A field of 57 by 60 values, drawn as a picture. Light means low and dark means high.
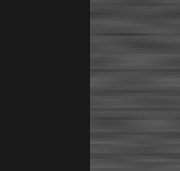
It is made of 1 by 2 panels. Panel 1,1: very high, flat. Panel 1,2: high, streaked across, faint in contrast.
